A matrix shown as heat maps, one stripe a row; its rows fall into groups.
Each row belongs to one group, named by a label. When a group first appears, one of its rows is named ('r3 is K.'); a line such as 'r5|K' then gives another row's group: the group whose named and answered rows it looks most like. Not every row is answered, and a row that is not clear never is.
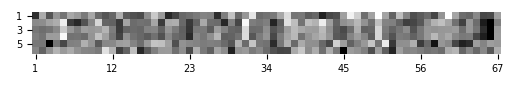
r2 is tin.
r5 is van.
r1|van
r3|tin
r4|tin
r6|tin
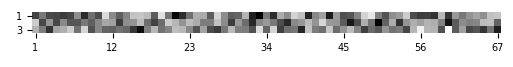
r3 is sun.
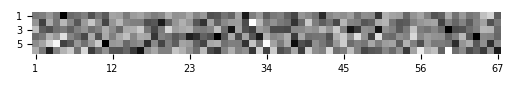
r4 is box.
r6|sun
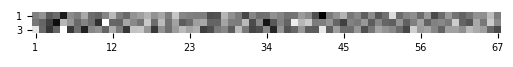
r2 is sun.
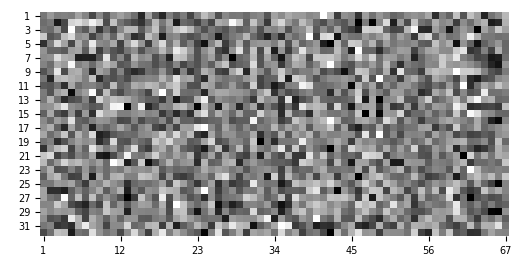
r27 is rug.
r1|box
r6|sun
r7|tin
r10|rug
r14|tin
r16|tin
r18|rug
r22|tin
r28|tin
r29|tin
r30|sun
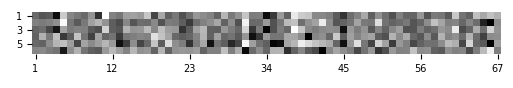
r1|sun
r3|sun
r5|tin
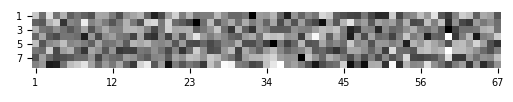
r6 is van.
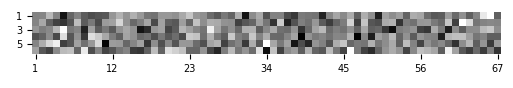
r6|sun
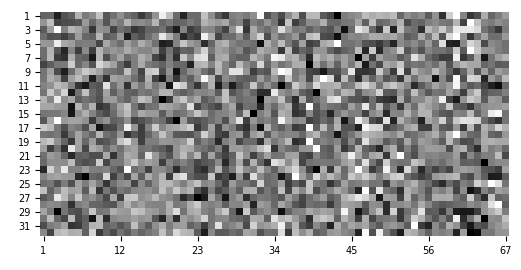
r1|van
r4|van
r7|box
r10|box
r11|tin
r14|rug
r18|van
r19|rug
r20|sun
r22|box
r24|tin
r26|rug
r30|box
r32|rug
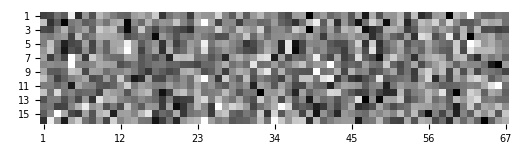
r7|sun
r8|tin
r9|sun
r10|box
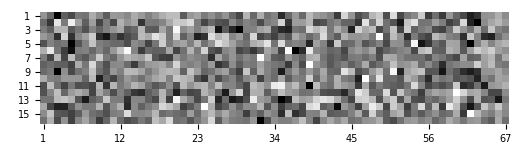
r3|tin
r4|rug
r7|sun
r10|rug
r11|box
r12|van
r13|tin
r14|van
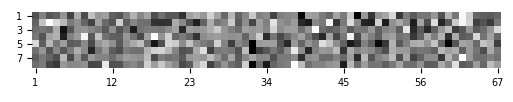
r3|box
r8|sun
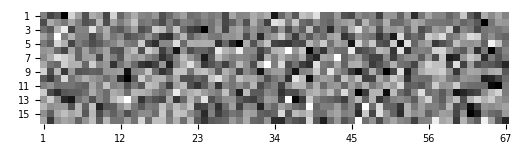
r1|sun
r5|tin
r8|sun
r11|tin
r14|rug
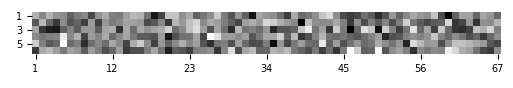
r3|van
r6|van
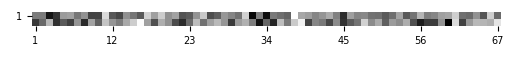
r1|sun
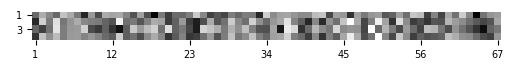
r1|box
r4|van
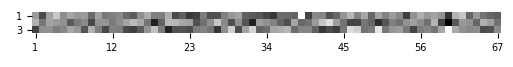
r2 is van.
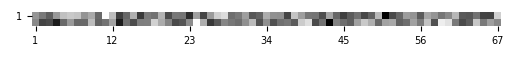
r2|van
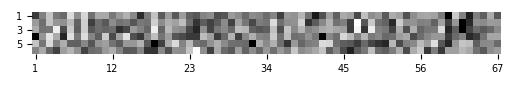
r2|rug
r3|rug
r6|box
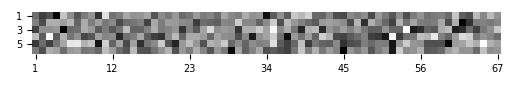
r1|sun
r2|rug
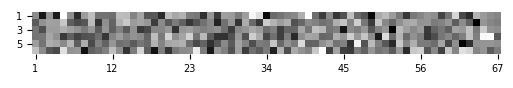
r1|sun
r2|box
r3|tin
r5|rug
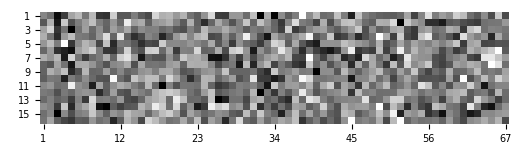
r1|sun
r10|sun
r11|box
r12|sun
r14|rug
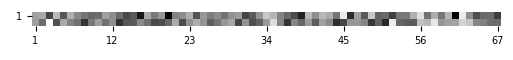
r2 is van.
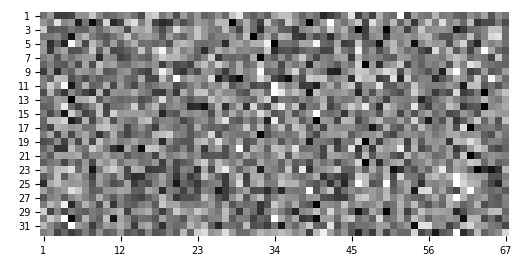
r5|sun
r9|van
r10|tin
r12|box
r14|box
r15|sun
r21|rug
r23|tin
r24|van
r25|van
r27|van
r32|box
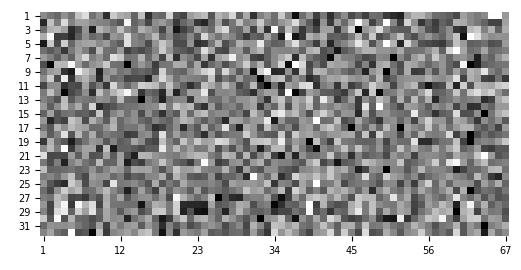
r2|van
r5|van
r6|van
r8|rug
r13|box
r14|rug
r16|sun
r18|rug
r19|box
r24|tin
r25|sun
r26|rug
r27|tin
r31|box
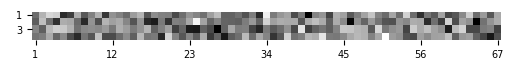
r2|box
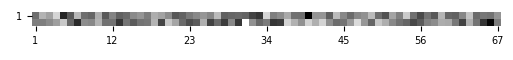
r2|tin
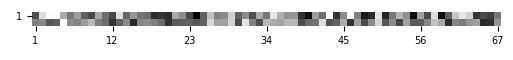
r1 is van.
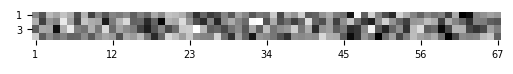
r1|rug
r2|sun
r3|box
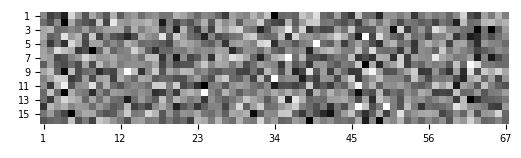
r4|rug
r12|box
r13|rug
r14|van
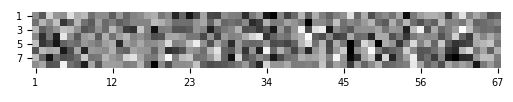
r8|box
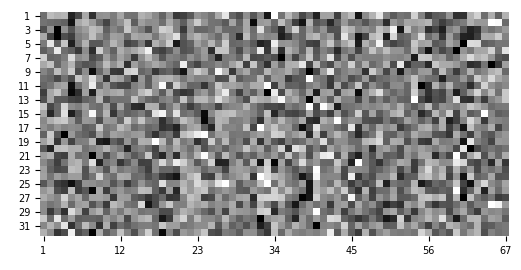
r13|box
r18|box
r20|rug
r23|sun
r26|box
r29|sun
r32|box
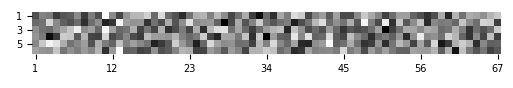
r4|sun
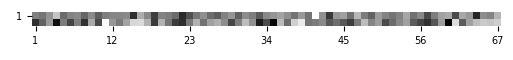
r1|box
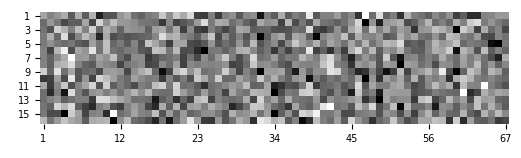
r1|rug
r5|tin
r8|tin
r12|sun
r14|tin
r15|sun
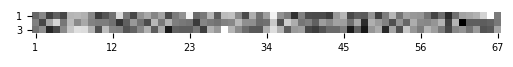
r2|rug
